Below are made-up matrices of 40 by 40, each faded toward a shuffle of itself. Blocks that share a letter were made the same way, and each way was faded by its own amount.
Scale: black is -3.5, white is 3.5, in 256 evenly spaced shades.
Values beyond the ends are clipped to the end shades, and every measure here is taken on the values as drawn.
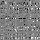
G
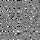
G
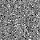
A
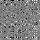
G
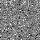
A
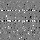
G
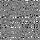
G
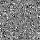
A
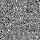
A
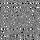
G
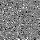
A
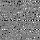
G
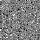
A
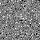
A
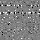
G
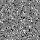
A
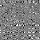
G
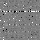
G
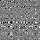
G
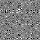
G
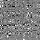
G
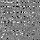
G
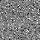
A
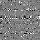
G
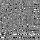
G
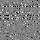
G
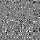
G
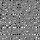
G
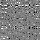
G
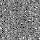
A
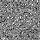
A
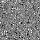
A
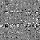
G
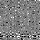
G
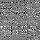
G
